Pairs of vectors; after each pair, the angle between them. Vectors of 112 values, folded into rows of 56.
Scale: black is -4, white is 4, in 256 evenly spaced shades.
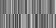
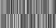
nearly opposite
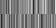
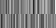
nearly parallel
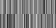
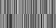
partly aligned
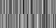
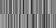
nearly parallel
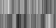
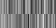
orthogonal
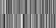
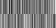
orthogonal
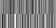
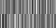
partly aligned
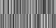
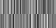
nearly parallel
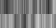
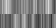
nearly opposite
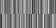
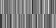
nearly parallel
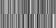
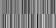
partly aligned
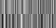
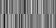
partly opposed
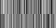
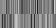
orthogonal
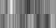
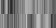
nearly opposite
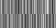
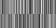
orthogonal
